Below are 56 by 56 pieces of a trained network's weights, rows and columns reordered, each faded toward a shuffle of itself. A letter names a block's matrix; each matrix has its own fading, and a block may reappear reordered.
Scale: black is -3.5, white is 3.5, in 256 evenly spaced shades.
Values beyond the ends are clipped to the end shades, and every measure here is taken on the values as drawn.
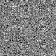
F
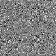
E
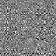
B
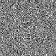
F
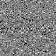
E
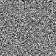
F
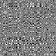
B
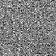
F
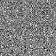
F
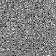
E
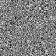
F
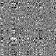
B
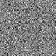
F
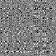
B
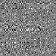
B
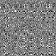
B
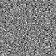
F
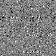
E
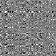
B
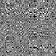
B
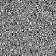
E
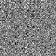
F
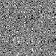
E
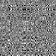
B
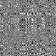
B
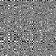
B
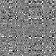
B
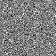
F
